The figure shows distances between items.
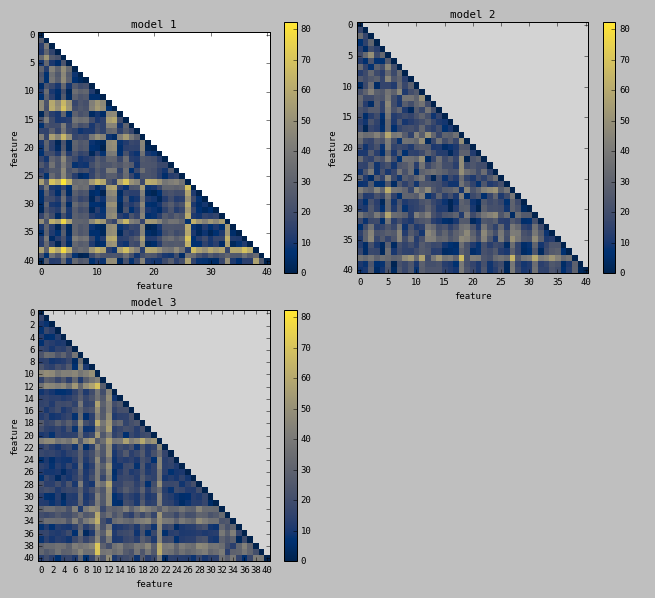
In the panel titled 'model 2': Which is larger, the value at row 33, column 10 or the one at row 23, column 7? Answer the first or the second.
the second
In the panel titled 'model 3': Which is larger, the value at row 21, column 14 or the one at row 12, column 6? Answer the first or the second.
the second
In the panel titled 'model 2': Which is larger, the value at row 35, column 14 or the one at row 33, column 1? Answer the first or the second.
the first
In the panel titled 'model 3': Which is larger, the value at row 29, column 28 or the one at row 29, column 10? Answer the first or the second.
the second
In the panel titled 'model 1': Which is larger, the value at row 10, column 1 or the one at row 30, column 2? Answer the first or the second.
the first
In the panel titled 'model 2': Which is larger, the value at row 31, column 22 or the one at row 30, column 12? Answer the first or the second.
the first
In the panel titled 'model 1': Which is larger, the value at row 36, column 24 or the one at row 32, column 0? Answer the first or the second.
the first
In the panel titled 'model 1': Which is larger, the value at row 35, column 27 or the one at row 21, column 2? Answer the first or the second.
the second
